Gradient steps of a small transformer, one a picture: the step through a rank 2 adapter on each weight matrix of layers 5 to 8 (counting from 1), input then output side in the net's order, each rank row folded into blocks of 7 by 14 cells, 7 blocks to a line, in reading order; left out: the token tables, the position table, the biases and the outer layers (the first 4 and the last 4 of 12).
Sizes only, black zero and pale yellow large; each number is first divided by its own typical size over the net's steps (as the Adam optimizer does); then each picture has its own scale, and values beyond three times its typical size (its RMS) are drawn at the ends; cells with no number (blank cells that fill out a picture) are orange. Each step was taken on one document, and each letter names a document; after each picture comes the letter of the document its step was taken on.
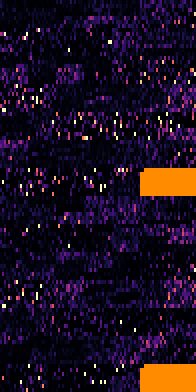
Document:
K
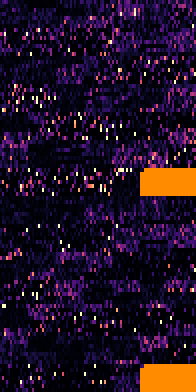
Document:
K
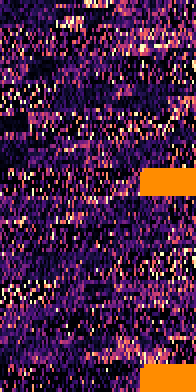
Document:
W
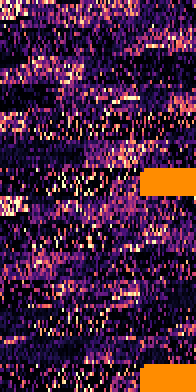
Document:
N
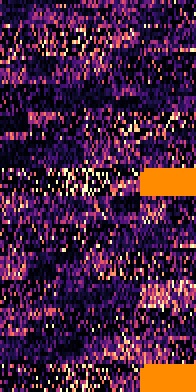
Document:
W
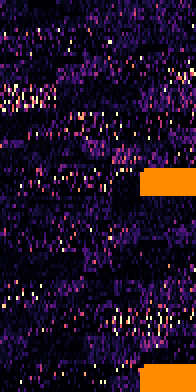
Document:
K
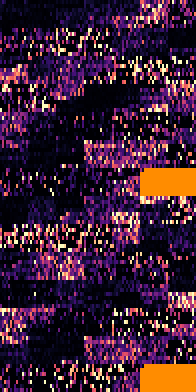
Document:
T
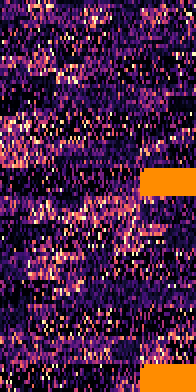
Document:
N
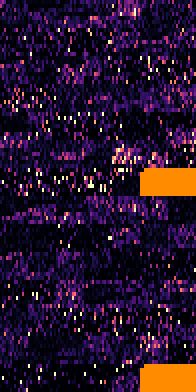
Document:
K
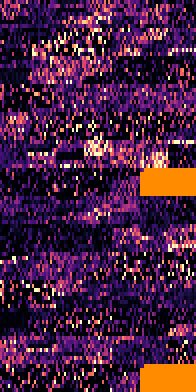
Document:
N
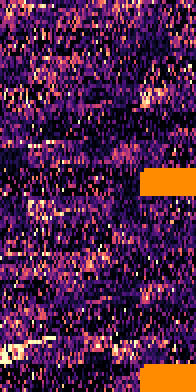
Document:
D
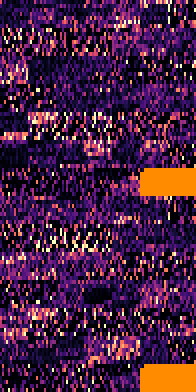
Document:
W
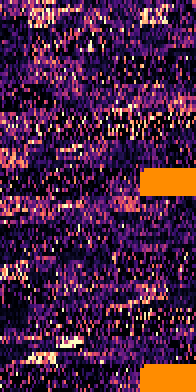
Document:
N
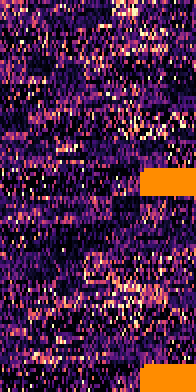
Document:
W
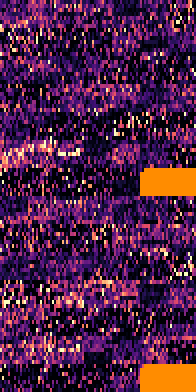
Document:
D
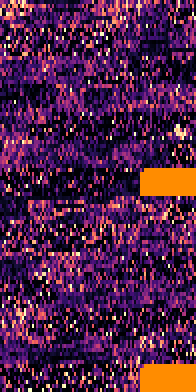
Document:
D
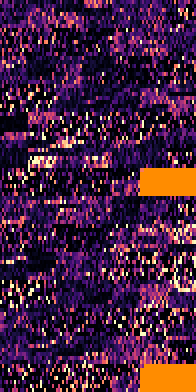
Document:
W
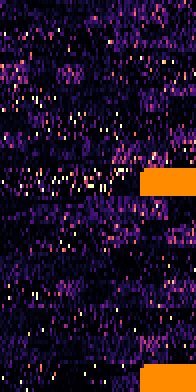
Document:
K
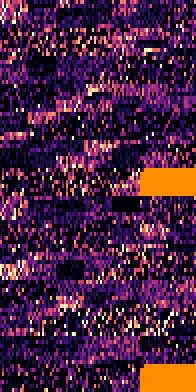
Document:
W
